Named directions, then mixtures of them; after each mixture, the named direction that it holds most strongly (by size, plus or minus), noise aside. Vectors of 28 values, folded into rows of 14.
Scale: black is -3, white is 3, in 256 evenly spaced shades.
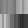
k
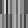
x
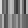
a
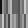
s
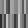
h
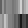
k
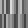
h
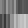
k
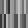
h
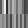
x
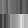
k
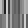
x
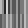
x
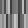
h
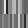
x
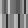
h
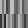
h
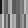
s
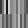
x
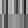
a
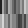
s
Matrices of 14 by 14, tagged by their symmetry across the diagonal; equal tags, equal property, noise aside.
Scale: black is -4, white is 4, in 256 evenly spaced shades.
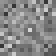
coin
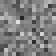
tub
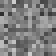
tub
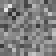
coin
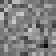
coin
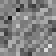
coin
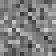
tub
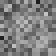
coin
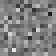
tub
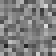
tub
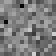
coin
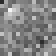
coin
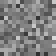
tub
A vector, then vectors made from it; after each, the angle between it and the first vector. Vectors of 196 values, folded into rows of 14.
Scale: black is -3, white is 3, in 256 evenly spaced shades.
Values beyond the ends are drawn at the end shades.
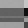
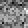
partly opposed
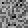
orthogonal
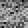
partly opposed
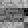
nearly parallel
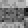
nearly parallel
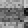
nearly parallel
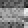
nearly opposite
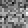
partly opposed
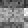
nearly opposite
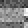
nearly opposite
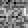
partly opposed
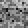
partly aligned
